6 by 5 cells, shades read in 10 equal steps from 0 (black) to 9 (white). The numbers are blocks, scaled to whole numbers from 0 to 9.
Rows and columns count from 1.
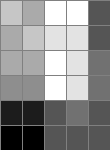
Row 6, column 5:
3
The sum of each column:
25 25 41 40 20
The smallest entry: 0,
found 2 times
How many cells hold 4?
3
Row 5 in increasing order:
1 1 3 3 4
